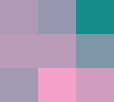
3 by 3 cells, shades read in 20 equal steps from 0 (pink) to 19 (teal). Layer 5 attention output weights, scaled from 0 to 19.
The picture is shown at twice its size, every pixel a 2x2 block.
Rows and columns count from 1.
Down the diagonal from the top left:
6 5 3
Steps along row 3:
down up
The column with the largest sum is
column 3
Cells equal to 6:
1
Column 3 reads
19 10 3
